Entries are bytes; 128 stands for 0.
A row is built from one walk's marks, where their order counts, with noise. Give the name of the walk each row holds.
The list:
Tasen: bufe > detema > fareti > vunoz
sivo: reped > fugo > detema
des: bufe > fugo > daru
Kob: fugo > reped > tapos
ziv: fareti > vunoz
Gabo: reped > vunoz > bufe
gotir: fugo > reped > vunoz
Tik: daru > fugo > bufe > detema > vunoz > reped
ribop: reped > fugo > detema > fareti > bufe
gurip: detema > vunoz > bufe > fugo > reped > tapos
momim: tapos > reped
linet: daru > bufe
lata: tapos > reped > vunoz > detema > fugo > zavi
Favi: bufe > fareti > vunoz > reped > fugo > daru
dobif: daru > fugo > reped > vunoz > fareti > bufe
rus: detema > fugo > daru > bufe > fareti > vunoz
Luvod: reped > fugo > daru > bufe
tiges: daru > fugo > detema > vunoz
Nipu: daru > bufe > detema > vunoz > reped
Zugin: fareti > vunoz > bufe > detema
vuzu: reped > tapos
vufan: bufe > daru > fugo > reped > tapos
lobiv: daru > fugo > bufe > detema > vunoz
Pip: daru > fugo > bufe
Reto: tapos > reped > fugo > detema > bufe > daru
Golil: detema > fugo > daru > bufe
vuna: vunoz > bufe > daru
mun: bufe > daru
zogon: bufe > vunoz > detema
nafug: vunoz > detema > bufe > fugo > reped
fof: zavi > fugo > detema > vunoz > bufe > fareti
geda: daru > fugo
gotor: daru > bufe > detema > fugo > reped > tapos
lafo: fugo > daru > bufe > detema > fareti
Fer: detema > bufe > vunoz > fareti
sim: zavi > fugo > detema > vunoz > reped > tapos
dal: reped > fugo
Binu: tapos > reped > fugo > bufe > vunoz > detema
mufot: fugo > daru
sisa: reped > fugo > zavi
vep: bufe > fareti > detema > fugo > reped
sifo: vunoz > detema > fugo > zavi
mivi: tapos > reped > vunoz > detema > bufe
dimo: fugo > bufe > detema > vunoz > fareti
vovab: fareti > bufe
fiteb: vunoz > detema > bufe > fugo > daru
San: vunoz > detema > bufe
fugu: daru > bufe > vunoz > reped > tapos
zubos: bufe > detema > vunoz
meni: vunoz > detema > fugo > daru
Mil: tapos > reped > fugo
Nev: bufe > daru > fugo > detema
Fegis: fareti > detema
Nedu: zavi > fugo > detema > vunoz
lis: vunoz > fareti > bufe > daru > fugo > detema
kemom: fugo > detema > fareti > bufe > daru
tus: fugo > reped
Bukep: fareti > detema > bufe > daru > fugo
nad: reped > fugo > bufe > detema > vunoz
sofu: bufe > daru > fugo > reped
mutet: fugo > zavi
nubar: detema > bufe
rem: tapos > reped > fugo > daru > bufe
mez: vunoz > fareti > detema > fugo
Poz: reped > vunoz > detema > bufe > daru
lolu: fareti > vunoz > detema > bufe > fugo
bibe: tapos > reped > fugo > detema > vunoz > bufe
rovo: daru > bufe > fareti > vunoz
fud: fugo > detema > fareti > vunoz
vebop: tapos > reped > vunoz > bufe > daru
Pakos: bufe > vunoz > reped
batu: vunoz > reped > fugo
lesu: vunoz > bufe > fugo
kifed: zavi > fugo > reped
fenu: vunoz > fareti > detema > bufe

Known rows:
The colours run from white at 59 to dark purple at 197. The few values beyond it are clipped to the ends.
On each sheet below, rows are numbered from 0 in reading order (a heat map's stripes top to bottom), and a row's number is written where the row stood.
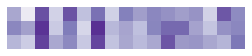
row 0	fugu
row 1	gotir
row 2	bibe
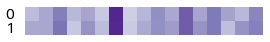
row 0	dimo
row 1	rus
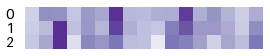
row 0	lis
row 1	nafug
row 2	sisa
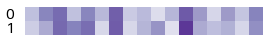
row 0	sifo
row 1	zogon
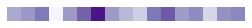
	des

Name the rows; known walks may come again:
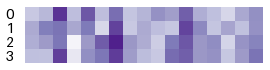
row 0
Nipu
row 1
Nedu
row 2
des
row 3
Luvod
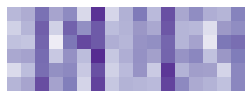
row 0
Tasen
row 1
Poz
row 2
mun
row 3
rus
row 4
Zugin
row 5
nad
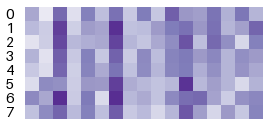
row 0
Kob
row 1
dobif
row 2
ribop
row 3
gurip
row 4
gotor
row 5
Nev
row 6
gotir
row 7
sifo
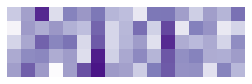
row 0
sisa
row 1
Fegis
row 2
zogon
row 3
fud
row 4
mufot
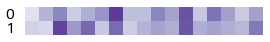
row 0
lafo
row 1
mivi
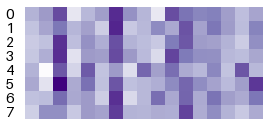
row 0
dal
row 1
dimo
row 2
nafug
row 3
tus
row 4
vuzu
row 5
Gabo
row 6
Fer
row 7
lis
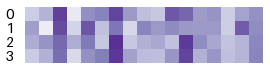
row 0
sofu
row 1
fugu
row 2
lobiv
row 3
Golil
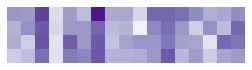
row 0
batu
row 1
mutet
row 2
vebop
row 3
Reto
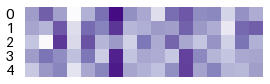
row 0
geda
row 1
vuna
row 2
momim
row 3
tiges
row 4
Bukep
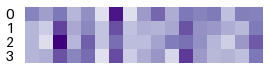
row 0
ziv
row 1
bibe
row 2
Pakos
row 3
zubos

